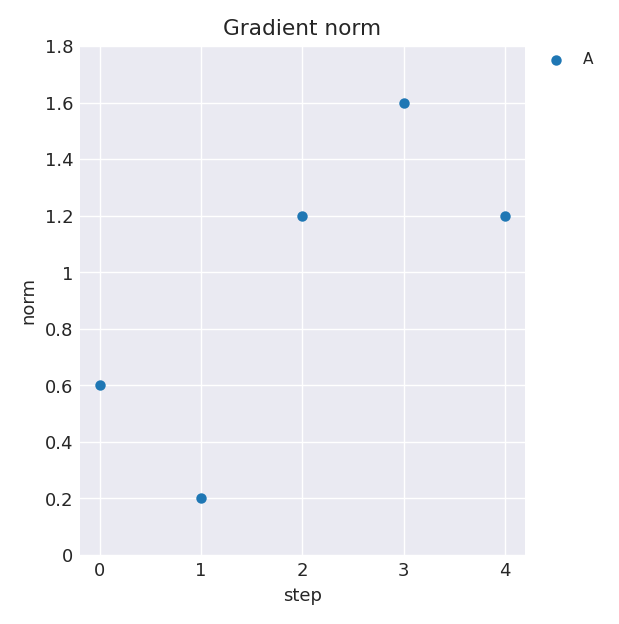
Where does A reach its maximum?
3
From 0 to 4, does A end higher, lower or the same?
higher
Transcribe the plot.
Title: Gradient norm
x-axis: step, ticks 0 1 2 3 4
y-axis: norm, ticks 0 0.2 0.4 0.6 0.8 1 1.2 1.4 1.6 1.8
Legend: A
Values:
A: 0.6 0.2 1.2 1.6 1.2
